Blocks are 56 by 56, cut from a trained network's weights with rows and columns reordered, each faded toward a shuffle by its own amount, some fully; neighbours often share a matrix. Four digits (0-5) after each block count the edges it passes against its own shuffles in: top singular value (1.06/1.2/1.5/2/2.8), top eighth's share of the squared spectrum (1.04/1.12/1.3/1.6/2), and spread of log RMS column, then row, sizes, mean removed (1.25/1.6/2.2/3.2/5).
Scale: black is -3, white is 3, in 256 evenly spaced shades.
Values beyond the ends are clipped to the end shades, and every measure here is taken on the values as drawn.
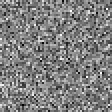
2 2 0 0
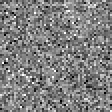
1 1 0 0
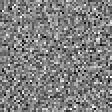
2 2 1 1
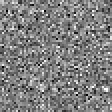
3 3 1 1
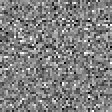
3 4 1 2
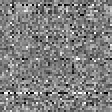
3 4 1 3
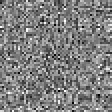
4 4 2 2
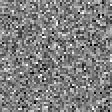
0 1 0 0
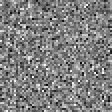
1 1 0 0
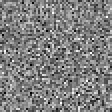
2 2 0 1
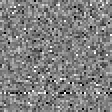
3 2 0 1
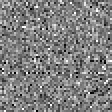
3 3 1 1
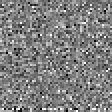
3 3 0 2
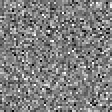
2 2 1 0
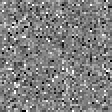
1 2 1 0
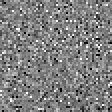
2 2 1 0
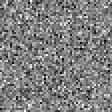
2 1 0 0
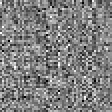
4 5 3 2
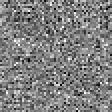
3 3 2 1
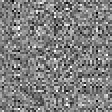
4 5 3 2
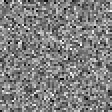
2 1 0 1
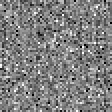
1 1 0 0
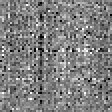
3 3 1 2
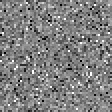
0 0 0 0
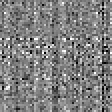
4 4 2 3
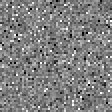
0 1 0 0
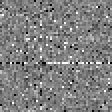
3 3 1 1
